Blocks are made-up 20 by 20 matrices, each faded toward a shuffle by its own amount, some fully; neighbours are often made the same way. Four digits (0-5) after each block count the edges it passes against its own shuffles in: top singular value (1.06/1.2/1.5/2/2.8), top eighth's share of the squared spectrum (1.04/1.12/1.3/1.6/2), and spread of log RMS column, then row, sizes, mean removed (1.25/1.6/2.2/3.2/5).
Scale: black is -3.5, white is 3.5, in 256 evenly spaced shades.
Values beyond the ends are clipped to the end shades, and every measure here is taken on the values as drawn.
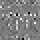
2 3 0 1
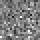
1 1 0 0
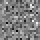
0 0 2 0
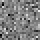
0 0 0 0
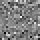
0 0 0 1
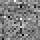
1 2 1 0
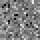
0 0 0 0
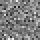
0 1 0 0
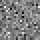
0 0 0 0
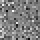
0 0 1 0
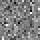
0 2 2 0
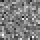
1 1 0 0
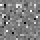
2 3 0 1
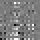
3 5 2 3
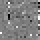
3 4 1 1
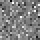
1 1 0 0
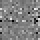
2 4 1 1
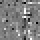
2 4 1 0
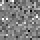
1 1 0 0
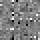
3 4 2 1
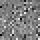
2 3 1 0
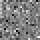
1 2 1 0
